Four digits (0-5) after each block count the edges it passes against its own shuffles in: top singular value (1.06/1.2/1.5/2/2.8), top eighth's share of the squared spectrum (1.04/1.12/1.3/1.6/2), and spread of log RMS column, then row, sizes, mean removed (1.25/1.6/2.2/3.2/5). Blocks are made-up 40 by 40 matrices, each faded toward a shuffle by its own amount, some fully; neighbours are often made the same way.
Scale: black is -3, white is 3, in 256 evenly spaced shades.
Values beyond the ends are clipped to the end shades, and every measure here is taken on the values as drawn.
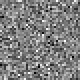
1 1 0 0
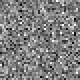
0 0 0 0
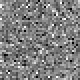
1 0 0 0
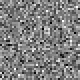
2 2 0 1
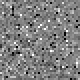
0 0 0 0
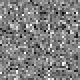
3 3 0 1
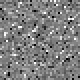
0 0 0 0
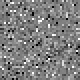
0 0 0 0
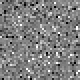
1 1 0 0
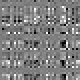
4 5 4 4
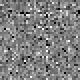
3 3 1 0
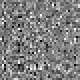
3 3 2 1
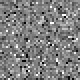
1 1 0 0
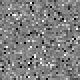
1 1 0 0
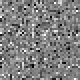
1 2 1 2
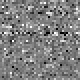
2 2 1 2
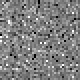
1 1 0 0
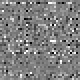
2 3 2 3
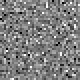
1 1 0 0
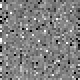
2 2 1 0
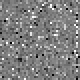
1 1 0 0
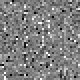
0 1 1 0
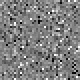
0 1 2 0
